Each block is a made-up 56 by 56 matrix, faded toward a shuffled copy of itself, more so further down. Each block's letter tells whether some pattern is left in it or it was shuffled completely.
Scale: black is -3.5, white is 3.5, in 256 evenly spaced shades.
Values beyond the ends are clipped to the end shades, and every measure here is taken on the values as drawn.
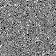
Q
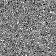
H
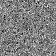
H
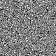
H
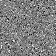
H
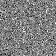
H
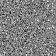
Q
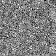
Q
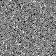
H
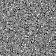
H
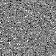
Q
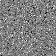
Q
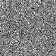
Q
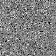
Q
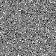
Q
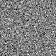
Q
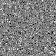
Q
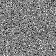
H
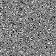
Q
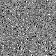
Q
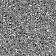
Q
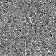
Q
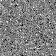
H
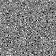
Q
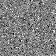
H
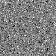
Q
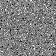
H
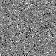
Q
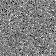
H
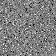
Q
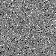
H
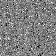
Q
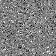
Q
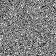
H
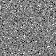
Q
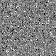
Q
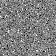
H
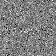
Q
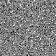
Q
